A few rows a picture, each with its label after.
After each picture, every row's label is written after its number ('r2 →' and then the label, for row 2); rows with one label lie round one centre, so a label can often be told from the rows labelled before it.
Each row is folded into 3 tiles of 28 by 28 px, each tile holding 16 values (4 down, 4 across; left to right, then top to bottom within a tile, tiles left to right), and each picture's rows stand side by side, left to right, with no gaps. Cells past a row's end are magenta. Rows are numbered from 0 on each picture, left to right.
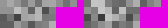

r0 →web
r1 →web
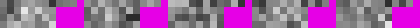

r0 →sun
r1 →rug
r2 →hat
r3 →sun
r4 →sun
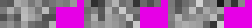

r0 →rug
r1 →sun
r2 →sun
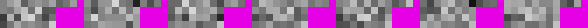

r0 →web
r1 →sun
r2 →rug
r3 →web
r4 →web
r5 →sun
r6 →web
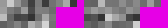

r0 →hat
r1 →rug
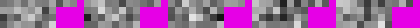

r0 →web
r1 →web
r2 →rug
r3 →hat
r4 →hat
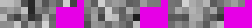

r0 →hat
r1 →rug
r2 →rug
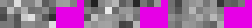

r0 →rug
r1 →sun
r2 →sun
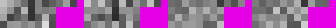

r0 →hat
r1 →hat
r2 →sun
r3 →sun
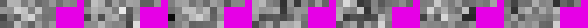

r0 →web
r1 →web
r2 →web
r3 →hat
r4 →hat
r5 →rug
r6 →sun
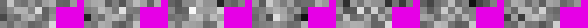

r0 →web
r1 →web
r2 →sun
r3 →rug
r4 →sun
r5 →sun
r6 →web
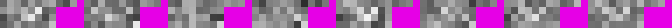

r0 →web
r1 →rug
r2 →rug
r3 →sun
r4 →web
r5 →sun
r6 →web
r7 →web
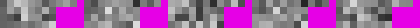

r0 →rug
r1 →sun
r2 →hat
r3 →sun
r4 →rug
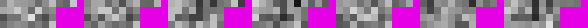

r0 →web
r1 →web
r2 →hat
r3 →hat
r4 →web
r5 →sun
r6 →hat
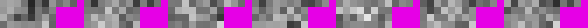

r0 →hat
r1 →sun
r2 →rug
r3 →sun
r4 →web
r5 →sun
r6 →sun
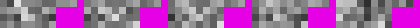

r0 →rug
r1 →web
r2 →web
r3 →rug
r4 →hat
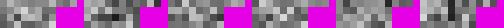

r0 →web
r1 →hat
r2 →rug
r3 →web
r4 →sun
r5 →hat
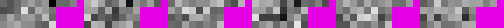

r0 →sun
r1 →hat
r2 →web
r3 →hat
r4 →web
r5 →web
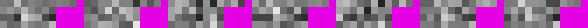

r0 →rug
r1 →sun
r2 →hat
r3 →rug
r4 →hat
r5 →rug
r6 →rug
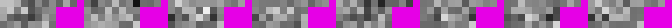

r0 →hat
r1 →sun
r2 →web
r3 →web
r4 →hat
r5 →rug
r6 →rug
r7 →web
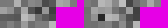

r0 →rug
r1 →rug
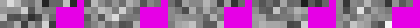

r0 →hat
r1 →web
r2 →sun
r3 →sun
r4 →sun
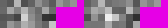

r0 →rug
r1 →rug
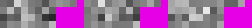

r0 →rug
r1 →rug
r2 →web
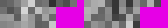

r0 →sun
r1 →hat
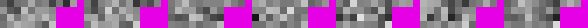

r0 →sun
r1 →sun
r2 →rug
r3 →web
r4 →rug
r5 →hat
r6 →rug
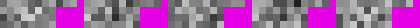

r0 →web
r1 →hat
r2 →rug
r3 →hat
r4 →web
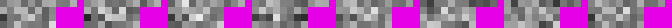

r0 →web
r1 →web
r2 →web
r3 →rug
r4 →web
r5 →sun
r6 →sun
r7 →web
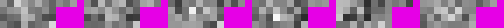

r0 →rug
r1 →rug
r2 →sun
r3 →rug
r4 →hat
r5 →web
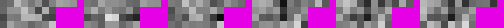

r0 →rug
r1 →rug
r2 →rug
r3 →hat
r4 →hat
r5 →hat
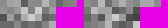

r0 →web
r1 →rug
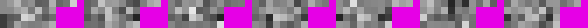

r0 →web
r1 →rug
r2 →rug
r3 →rug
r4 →rug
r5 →hat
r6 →web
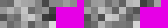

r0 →rug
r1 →web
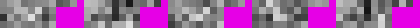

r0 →web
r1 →hat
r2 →web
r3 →rug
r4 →hat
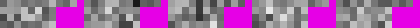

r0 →web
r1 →sun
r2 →hat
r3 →web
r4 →sun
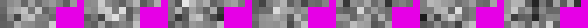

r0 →web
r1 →web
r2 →rug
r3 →sun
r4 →sun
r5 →web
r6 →hat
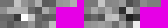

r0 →rug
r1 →rug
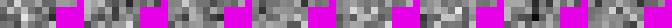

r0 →rug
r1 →hat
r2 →rug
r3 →sun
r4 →web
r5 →web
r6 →hat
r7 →sun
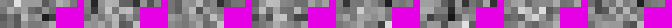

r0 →rug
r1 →sun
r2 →sun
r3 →rug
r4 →sun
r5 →hat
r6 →web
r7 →sun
